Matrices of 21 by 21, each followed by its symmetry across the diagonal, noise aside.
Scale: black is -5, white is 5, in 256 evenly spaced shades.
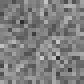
symmetric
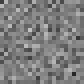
symmetric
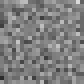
antisymmetric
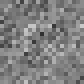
symmetric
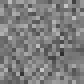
neither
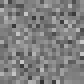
antisymmetric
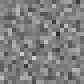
antisymmetric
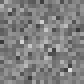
symmetric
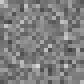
symmetric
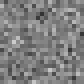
antisymmetric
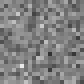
neither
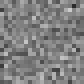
neither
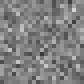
neither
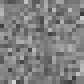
antisymmetric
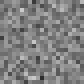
neither
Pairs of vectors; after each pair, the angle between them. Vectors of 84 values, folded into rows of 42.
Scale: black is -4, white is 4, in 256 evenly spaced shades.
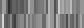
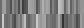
partly aligned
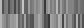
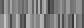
orthogonal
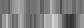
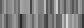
partly opposed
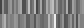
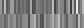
orthogonal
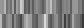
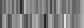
nearly opposite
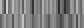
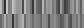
nearly parallel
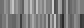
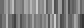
nearly parallel
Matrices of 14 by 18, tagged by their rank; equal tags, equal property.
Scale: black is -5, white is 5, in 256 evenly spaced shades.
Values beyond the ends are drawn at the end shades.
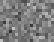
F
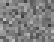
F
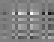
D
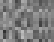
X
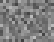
F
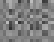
X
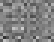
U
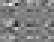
X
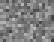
F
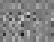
U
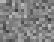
F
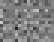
U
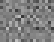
U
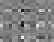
X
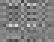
X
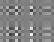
D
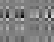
D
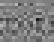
U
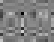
X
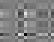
D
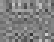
U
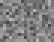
F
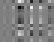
D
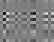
D
